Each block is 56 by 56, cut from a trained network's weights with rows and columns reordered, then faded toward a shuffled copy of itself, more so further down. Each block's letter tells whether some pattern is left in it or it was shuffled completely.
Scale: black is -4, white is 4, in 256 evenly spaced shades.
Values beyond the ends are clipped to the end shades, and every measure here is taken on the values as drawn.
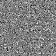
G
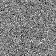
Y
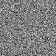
G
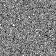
Y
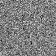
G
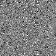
G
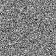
G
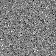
Y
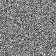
Y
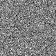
Y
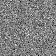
Y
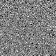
G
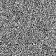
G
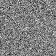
Y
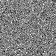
Y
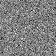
Y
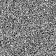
Y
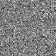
G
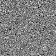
G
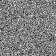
Y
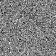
G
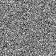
Y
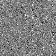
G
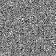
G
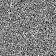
Y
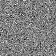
Y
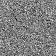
Y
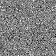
G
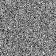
Y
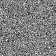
Y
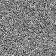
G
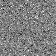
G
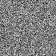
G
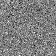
Y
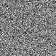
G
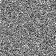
Y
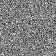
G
